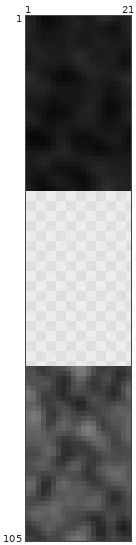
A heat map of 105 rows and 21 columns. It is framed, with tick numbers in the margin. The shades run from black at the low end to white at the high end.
The table splits into 3 rows of 1 panel. Panel 1,1: very low, blotchy, faint in contrast. Panel 2,1: very high, checkered, faint in contrast. Panel 3,1: low, blotchy.
